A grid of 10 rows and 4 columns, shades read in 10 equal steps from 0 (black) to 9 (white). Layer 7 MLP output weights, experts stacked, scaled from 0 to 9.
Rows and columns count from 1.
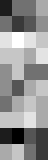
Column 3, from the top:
4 3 8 6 4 6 7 8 3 4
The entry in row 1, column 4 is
6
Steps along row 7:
up up down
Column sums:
48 52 53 53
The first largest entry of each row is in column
4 4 2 4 2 4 3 3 3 2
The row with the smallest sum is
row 9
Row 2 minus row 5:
-1 -5 -1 1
